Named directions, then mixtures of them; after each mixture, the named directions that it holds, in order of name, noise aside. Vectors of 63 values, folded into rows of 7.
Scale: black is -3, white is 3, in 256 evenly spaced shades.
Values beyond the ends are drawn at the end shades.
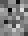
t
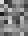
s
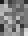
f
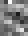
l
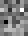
s, t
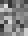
f, s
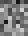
f, s, t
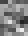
f, l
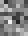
f, l, s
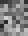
f, s, t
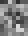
f, l, t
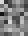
s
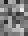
l, s, t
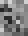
f, s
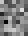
s, t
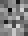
t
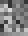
f, s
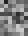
l, s, t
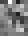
l, t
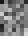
f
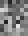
f, s, t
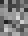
f, l, t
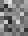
f, s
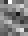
l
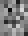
t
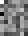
f, s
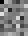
f, s, t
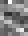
l
